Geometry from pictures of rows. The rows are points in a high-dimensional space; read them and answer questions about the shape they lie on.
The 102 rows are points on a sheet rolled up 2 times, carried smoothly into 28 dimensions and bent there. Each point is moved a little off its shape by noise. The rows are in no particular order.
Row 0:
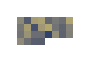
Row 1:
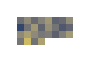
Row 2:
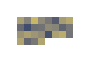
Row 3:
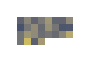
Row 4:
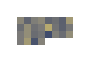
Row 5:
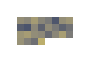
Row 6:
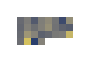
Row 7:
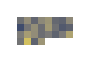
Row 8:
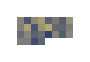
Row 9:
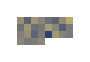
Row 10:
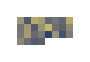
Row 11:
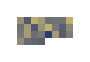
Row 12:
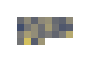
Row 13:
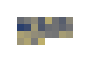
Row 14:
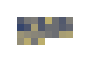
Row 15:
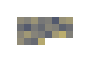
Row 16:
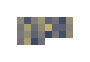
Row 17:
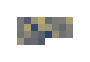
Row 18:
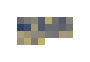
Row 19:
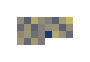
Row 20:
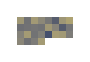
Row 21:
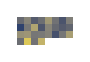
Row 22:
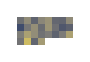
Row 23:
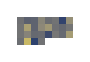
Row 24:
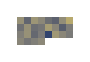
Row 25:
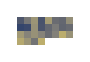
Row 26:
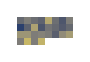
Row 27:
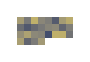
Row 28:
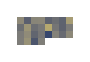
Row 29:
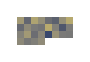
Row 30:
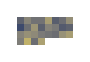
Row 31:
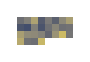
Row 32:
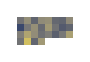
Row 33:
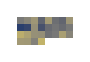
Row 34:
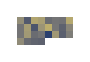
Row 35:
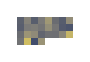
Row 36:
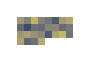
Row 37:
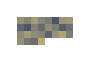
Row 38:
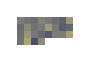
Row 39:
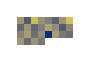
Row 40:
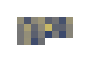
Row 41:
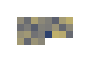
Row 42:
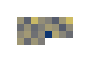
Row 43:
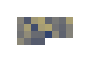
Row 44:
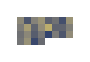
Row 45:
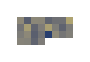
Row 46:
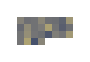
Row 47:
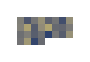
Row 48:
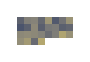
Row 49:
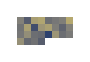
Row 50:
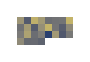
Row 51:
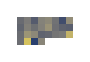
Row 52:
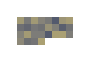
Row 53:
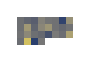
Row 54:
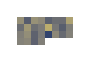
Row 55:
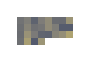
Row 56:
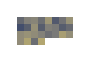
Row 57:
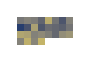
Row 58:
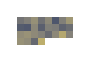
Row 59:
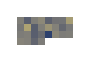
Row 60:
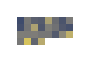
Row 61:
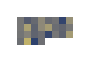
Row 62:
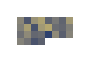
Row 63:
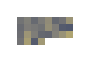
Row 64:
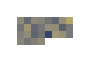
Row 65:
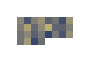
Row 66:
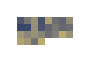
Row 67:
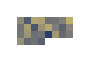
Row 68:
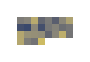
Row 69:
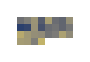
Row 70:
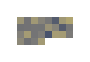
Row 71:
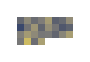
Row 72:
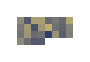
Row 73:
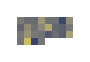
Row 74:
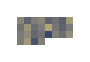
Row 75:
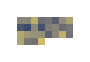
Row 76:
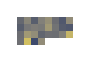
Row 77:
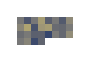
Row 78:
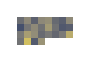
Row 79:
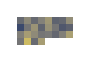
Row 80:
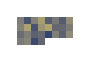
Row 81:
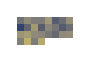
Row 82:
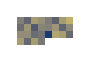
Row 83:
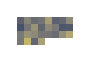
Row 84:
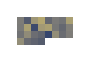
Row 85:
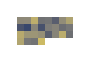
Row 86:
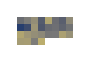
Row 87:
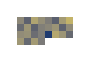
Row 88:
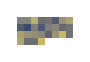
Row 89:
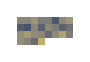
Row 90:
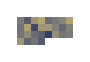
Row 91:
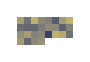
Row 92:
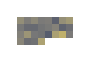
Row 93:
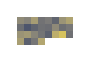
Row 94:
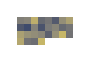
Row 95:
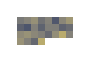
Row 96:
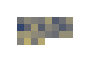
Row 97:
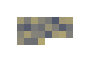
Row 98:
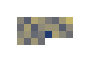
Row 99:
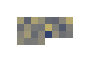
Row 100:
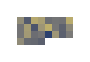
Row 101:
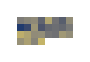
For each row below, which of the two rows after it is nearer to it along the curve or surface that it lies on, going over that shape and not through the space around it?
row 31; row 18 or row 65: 18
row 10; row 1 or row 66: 1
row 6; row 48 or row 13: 48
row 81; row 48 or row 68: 48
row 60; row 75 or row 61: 75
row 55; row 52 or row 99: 99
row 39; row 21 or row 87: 87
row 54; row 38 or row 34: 38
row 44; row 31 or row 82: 82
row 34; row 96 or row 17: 17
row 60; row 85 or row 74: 85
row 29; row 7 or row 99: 99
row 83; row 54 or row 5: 5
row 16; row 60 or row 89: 89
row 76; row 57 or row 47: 47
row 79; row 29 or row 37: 37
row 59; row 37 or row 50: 37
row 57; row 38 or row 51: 51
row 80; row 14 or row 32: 32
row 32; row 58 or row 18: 58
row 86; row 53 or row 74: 53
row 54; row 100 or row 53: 53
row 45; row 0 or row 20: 20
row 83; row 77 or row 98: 77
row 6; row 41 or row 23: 23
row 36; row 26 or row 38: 26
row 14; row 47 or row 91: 91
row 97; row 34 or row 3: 3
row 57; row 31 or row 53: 31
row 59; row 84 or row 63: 63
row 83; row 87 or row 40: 40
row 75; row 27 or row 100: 27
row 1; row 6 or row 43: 6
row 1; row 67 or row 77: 77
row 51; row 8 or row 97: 8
